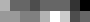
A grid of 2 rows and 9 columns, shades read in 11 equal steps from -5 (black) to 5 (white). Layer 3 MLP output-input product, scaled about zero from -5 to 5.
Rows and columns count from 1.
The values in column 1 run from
1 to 2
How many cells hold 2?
2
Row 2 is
1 1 0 0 2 5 3 -2 -1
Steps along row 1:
down same down up same same down down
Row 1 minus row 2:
1 -2 -1 -2 -3 -6 -4 -1 -4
